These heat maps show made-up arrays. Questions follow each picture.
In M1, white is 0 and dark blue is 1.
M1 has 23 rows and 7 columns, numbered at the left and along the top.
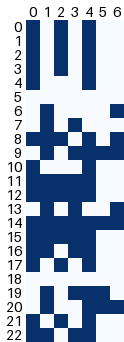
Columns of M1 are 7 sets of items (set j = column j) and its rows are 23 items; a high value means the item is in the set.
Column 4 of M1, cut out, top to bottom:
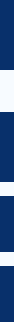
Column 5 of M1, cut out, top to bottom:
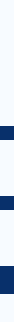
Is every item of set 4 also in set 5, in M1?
no
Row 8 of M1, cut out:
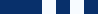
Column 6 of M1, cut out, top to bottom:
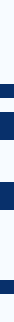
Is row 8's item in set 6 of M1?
yes
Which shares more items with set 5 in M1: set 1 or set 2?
set 1
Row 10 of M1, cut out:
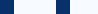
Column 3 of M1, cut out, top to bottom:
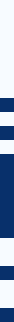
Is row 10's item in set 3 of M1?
no
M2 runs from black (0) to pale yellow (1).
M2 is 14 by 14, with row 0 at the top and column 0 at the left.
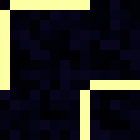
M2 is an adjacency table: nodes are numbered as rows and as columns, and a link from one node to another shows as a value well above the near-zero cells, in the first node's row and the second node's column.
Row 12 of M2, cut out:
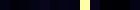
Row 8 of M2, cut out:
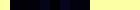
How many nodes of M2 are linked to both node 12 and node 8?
0
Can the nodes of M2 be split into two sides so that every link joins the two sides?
yes
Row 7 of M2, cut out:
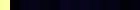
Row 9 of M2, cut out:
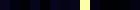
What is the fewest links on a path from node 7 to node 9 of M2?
3
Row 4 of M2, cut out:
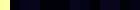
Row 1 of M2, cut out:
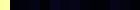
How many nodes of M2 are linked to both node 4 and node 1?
1
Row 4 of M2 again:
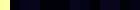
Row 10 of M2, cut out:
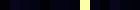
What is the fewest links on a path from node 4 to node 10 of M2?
3
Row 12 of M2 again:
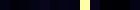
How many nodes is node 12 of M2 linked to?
1
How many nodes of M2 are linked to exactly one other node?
12
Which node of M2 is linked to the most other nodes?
node 0
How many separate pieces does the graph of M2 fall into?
1
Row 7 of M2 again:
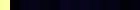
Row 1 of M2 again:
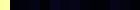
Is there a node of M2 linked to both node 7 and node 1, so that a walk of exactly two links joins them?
yes
